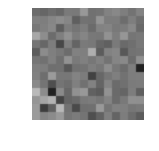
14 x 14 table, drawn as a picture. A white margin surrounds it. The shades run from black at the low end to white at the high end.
The distribution is heavy-tailed on both sides. The halves do not mirror each other. An odd patch, rougher than its surroundings, sits in the bottom left. Values change most from cell to cell in the bottom left. There is no overall slope.
